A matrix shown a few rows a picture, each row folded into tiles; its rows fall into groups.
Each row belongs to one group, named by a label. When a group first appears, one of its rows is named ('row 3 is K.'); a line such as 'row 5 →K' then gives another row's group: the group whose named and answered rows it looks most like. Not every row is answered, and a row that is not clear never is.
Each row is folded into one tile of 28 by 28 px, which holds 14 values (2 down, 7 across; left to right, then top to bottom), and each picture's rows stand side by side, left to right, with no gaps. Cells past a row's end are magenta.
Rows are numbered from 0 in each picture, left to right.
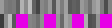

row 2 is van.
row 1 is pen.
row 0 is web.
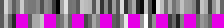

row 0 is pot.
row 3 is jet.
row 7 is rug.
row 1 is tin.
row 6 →pen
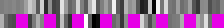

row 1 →jet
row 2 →pot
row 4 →pen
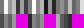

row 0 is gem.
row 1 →gem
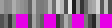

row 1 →pot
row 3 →gem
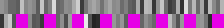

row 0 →web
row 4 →van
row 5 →rug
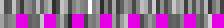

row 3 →gem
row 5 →jet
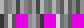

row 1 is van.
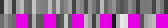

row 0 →rug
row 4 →tin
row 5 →tin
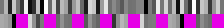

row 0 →van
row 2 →rug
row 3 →rug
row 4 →tin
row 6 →van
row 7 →rug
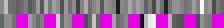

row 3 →web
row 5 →tin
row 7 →gem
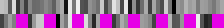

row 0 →jet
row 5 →van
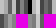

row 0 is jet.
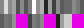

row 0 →gem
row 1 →gem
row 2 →tin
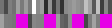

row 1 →gem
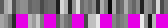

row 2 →rug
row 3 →tin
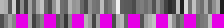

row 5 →tin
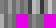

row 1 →rug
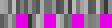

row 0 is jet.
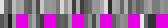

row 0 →pen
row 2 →gem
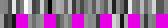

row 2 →jet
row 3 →van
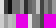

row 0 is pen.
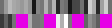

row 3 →rug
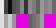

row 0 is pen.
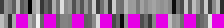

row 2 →gem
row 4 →pen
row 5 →pen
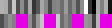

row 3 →pen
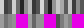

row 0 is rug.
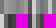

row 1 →pot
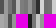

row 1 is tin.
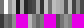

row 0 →gem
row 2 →jet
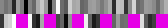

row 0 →tin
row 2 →pen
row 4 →rug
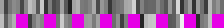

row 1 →jet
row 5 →tin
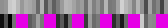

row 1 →jet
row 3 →pot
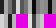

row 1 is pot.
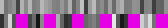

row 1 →pen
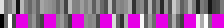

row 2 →van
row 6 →pot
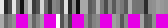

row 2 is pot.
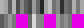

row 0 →jet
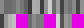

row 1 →rug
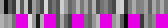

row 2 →pot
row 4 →pot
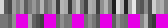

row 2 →rug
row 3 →rug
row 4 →rug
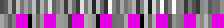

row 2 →van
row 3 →van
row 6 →gem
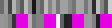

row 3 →van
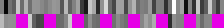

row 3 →rug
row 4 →rug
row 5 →tin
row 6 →gem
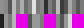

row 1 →gem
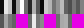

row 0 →rug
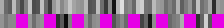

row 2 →pen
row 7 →web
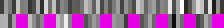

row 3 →jet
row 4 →van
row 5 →web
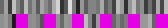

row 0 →van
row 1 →van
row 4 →rug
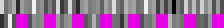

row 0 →web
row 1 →gem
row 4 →pen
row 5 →gem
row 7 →gem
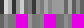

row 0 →rug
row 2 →jet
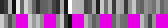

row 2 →van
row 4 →rug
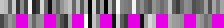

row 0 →jet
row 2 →gem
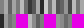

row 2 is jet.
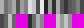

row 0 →web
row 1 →jet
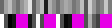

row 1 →web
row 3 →pot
